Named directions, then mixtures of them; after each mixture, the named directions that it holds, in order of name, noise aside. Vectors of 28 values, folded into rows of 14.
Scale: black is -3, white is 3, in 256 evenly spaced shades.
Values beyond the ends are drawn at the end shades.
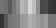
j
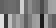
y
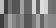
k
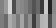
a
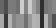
j, y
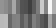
a, j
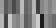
k, y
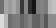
j, k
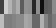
a, k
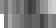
j, y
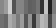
a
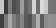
k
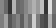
a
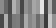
a, y
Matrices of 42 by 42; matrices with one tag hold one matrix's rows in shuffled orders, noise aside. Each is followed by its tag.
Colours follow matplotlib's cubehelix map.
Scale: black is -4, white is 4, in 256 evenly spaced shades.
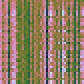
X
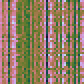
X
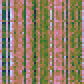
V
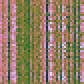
X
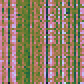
X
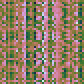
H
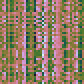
H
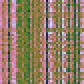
X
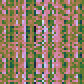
H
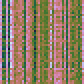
V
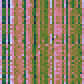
V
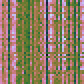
X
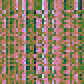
H
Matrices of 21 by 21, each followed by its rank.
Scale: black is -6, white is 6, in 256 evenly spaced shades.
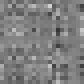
three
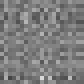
three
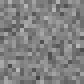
full rank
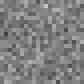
full rank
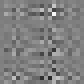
two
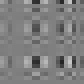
one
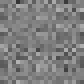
three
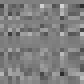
two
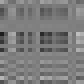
one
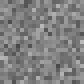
full rank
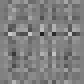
two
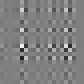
one
